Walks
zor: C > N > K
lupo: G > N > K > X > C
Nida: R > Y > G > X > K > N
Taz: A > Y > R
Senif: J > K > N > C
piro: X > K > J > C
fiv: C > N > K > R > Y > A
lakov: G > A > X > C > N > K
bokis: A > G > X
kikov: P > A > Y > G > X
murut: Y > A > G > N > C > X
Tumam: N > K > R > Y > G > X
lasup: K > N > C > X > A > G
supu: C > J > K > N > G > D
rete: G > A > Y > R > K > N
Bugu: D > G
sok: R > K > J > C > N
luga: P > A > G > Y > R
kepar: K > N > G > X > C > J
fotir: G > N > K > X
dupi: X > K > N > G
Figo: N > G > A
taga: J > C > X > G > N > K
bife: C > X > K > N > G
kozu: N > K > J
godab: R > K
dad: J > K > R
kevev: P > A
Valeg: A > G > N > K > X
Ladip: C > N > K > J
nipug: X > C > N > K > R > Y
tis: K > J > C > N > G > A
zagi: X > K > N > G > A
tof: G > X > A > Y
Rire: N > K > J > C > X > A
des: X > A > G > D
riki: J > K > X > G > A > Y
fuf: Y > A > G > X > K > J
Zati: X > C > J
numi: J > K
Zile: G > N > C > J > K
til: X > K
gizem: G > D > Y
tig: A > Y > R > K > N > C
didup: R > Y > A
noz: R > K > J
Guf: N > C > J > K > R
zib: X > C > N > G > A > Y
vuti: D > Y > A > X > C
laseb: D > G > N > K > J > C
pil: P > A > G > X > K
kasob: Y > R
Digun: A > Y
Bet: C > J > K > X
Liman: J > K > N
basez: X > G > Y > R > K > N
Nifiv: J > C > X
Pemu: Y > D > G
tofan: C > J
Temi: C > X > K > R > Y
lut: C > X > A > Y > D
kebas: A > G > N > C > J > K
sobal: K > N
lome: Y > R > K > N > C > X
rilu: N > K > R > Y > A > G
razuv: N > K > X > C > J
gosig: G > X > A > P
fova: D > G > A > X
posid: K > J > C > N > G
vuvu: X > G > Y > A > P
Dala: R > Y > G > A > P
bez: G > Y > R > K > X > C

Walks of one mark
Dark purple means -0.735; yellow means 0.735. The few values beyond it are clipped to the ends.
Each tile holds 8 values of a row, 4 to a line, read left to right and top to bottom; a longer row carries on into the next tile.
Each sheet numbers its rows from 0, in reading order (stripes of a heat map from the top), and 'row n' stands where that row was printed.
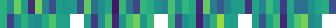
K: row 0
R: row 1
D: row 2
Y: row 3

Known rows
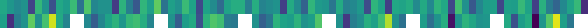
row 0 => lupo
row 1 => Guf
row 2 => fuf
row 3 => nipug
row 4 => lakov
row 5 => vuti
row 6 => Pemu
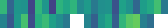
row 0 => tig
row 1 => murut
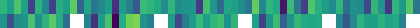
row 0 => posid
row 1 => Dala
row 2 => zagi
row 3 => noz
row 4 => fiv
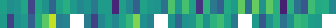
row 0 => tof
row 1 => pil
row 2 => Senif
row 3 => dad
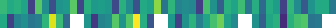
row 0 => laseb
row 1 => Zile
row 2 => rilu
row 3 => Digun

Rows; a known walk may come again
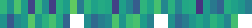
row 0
tis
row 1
taga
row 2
Zati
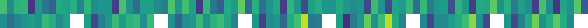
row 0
Nifiv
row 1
zagi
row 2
Senif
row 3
bokis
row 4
lupo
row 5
kebas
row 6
zor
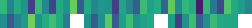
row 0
Ladip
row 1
lome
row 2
noz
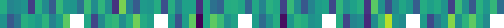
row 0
nipug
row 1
sobal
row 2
kasob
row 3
vuti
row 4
fova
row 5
kepar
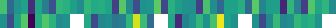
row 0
didup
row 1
laseb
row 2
fotir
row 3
sok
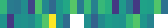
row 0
Figo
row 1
tofan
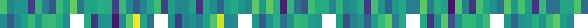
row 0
Guf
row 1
gizem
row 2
gosig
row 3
dad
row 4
des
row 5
godab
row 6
Liman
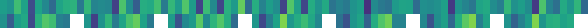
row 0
fuf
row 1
rilu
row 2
posid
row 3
lasup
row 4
kikov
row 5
vuvu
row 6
razuv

